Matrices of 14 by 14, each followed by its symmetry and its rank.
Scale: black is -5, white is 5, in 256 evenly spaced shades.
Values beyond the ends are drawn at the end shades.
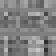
neither, rank two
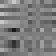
neither, rank two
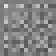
symmetric, rank two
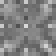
symmetric, rank two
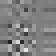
neither, rank two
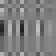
neither, rank one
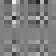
neither, rank one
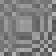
symmetric, rank two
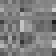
neither, rank two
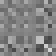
symmetric, rank two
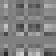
neither, rank one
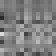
neither, rank two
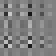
neither, rank one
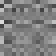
neither, rank two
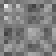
symmetric, rank two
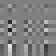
neither, rank one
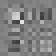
symmetric, rank two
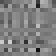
neither, rank two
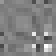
symmetric, rank two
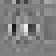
neither, rank two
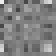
symmetric, rank two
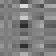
neither, rank one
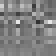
neither, rank two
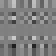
neither, rank one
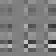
neither, rank one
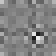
symmetric, rank two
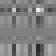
neither, rank one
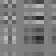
neither, rank one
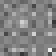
symmetric, rank two
